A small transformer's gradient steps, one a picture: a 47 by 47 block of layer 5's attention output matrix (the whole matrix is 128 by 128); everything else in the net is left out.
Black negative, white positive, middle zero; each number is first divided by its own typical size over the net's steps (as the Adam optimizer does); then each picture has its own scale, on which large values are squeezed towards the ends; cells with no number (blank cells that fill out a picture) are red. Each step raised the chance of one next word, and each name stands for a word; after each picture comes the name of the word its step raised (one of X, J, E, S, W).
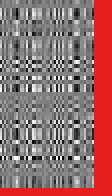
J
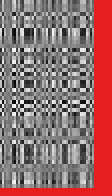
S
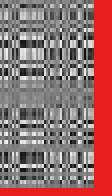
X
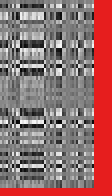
X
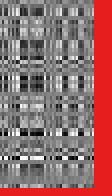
J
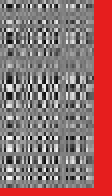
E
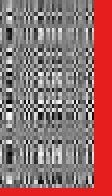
S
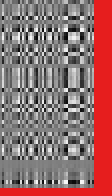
S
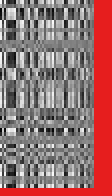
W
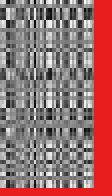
W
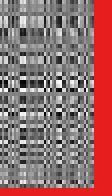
S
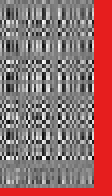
J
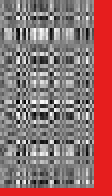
S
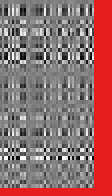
J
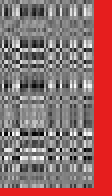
J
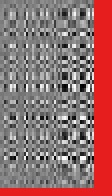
J
